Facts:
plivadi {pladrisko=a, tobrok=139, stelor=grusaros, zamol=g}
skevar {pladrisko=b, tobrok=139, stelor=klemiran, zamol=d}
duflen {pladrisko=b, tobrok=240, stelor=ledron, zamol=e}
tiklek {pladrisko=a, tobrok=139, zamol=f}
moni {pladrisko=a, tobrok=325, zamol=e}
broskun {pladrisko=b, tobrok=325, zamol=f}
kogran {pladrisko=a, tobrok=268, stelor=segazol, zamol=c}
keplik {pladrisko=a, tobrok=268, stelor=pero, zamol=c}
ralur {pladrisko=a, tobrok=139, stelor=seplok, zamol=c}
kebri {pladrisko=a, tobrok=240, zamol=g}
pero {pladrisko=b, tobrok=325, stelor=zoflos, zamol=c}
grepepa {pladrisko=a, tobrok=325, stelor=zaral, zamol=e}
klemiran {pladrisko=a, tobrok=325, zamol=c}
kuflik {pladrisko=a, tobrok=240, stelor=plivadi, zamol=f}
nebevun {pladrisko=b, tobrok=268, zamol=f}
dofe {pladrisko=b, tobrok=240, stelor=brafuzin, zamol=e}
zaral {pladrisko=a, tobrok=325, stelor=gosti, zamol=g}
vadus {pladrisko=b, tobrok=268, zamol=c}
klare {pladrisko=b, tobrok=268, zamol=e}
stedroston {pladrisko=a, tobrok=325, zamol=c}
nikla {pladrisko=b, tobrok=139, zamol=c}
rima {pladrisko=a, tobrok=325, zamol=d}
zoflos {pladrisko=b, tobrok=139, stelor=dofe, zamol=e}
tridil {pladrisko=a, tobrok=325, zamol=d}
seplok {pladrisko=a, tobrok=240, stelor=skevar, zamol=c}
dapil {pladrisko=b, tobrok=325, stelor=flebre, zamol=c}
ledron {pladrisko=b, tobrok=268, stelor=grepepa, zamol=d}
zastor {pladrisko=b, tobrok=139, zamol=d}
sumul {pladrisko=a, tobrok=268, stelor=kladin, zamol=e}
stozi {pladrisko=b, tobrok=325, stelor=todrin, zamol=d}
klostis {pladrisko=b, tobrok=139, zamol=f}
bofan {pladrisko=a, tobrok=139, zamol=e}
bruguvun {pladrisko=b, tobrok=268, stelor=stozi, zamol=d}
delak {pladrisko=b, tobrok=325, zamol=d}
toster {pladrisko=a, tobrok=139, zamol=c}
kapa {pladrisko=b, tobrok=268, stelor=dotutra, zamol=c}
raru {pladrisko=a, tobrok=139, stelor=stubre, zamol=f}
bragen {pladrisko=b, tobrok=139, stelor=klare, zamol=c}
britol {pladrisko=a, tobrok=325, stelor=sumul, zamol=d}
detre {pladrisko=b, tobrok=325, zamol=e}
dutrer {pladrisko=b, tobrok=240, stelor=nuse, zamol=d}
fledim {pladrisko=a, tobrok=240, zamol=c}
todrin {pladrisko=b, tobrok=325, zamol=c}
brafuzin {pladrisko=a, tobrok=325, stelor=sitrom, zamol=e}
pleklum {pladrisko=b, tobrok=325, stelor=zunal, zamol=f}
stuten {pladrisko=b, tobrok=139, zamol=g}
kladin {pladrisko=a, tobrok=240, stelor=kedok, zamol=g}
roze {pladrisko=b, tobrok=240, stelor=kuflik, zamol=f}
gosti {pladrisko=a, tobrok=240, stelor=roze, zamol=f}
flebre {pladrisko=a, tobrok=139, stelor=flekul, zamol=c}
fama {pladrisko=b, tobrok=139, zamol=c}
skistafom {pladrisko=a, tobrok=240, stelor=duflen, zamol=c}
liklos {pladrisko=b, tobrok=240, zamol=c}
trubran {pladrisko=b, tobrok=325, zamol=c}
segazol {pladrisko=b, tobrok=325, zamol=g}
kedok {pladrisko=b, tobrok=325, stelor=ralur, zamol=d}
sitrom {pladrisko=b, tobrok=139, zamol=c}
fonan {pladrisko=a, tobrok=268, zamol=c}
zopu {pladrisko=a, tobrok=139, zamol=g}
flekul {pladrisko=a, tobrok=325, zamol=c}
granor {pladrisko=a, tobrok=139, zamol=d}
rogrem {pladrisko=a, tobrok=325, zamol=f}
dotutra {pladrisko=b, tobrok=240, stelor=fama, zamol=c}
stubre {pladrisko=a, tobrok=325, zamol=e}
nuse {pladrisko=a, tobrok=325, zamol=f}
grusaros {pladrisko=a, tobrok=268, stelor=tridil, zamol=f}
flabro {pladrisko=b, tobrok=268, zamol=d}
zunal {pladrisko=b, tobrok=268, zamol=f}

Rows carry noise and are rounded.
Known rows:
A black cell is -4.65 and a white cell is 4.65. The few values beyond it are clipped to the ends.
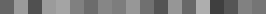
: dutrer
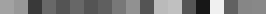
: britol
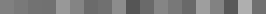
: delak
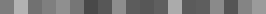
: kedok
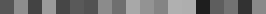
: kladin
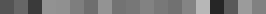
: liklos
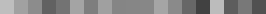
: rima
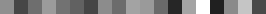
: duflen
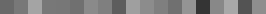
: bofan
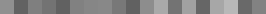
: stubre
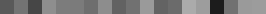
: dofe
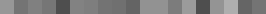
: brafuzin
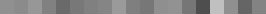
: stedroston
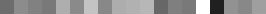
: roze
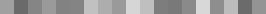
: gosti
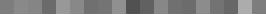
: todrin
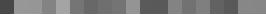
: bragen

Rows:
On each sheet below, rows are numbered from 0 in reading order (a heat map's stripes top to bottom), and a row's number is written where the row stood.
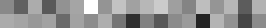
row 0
grusaros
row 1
klemiran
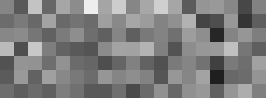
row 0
tridil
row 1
kebri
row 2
klare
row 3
grepepa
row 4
zoflos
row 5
dotutra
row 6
detre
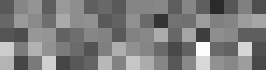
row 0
stuten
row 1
klostis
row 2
zopu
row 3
ledron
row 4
skistafom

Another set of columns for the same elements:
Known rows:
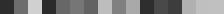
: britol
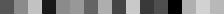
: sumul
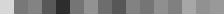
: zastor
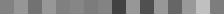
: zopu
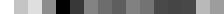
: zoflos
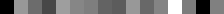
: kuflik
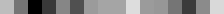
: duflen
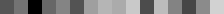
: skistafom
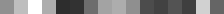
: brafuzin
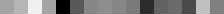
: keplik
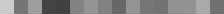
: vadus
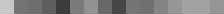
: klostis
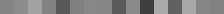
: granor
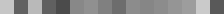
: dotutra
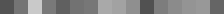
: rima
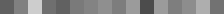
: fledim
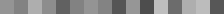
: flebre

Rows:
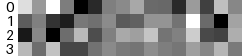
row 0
pero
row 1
roze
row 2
zaral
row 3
liklos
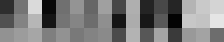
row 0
seplok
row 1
ralur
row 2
bofan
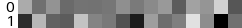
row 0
segazol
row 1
plivadi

